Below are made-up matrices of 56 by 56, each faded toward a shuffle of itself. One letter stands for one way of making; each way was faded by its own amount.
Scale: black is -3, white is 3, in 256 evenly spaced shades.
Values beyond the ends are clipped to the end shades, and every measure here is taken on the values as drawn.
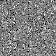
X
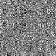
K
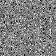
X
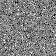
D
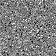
D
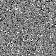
D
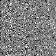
X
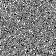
D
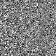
X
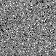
D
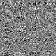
K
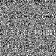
K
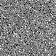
D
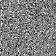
X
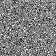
D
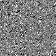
X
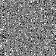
X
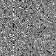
X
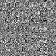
K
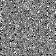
X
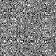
K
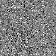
X
